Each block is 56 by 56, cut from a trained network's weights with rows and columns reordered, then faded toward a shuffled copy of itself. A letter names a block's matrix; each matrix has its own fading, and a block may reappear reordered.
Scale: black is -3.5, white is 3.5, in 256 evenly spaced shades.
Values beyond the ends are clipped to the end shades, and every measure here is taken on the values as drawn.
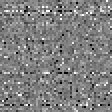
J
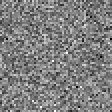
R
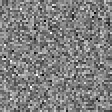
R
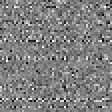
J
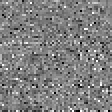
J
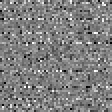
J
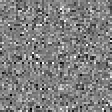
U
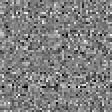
U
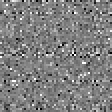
J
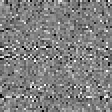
J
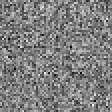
R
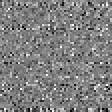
J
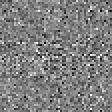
U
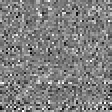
U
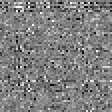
U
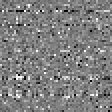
J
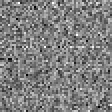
R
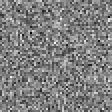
R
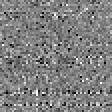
U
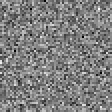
R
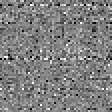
U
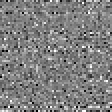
J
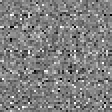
J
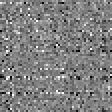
U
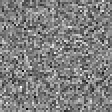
R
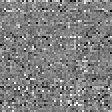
J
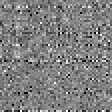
U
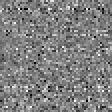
U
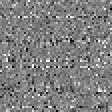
J
